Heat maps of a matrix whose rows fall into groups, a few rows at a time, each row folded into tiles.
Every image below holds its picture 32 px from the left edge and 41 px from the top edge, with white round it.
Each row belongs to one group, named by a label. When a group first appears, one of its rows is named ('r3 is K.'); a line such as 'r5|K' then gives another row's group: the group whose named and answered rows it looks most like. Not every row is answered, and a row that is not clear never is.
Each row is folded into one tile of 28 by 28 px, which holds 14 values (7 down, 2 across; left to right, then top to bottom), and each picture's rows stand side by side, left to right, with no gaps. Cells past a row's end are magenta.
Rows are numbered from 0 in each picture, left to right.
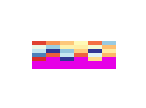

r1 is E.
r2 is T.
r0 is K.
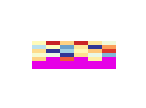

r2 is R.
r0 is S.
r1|K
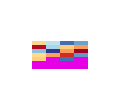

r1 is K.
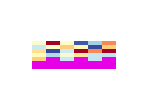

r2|R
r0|S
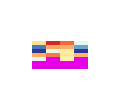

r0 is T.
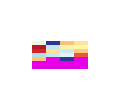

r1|E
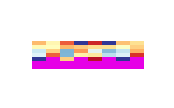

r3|E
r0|E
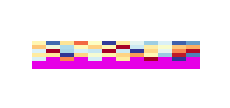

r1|K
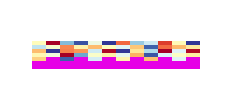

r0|S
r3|T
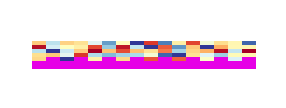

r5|K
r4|R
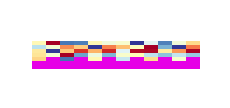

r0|S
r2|R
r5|R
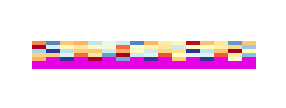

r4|E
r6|E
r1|E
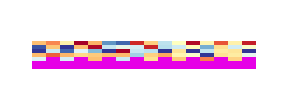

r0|T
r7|S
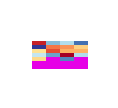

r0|R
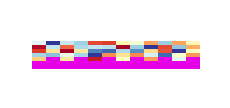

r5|T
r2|K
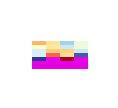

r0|E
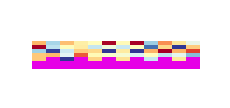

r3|S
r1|E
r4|R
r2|S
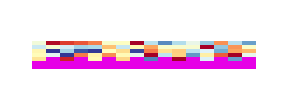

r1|K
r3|S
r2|T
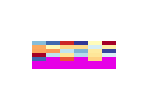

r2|S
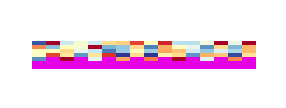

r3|K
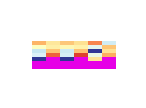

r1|E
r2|T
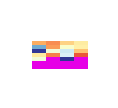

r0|T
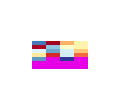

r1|E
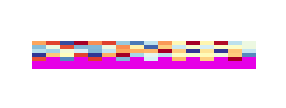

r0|K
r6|S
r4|R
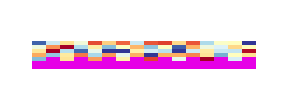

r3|T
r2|K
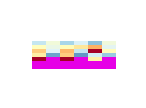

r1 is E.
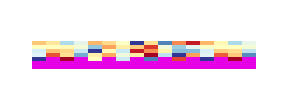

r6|E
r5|K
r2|T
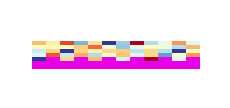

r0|E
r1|T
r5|T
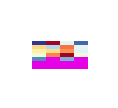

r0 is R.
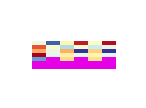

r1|S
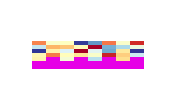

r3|S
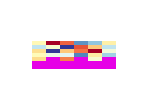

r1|R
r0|S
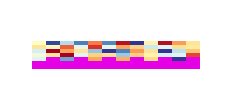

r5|E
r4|S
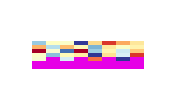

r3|E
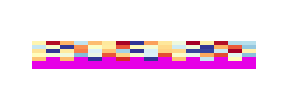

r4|E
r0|S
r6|T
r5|S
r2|E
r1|R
